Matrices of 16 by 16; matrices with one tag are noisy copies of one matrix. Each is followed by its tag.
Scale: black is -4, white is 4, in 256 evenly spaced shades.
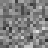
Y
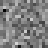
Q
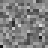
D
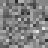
Y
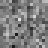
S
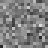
D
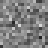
D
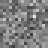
S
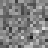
Y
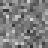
Q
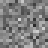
Y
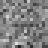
Q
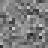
D
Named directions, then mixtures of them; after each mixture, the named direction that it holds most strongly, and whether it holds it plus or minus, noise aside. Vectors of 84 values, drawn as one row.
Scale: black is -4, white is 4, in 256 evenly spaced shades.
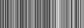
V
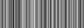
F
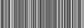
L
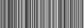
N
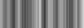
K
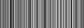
L, minus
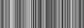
L, plus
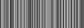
L, minus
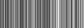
V, plus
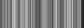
K, minus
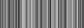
F, plus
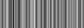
F, plus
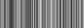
L, minus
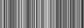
V, minus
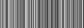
N, minus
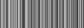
N, minus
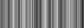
K, minus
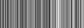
V, plus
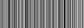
N, plus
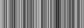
V, minus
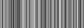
F, plus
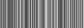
N, plus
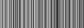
N, minus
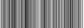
K, plus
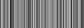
L, minus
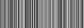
N, plus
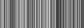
V, minus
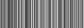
N, plus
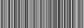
L, plus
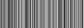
N, plus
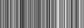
V, plus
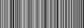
L, minus
